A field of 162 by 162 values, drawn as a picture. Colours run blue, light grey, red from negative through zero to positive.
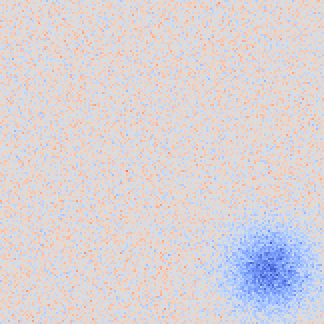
Histogram: skewed, a long tail of low values. Dips: one, in the bottom right. Average level on the scale: 50%. Ninth with the lowest average: bottom right. Stripes: none.
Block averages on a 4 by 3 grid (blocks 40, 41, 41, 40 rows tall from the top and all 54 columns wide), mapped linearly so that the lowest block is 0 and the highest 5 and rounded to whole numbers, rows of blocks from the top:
5 5 5
5 5 5
5 5 4
5 5 0
